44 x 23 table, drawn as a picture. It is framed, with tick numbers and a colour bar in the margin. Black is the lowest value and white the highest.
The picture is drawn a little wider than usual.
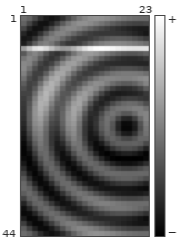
On average the colour sits 30% of the way up the scale. Concentric rings centre on the middle right. The ninth with the highest average is the top middle. Row 7 stands out from the rest.
